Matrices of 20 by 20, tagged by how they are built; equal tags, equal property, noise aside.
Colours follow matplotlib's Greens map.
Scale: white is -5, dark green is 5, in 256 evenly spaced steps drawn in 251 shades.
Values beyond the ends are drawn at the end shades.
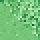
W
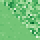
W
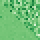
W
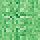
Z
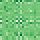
Z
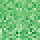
Z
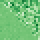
W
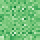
Z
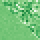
W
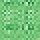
Z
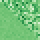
W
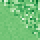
W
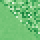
W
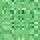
Z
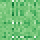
Z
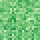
Z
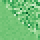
W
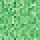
Z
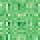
Z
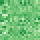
Z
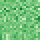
Z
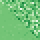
W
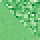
W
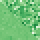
W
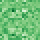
Z
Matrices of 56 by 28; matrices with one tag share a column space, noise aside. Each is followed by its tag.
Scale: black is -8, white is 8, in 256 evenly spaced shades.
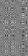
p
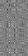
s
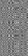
p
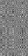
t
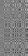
s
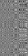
s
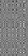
s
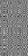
t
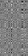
s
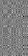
t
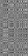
s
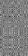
t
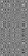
s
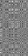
s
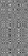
s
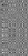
s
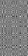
t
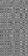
p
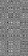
p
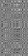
s
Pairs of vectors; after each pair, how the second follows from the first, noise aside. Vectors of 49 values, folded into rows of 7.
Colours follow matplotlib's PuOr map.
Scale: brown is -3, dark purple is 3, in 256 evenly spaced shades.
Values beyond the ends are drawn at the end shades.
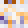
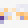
partly zeroed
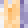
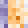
reversed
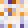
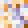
shuffled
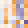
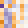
reversed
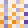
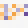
partly zeroed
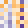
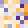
shuffled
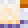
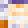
reversed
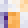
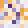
shuffled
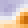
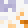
partly zeroed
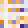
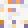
partly zeroed
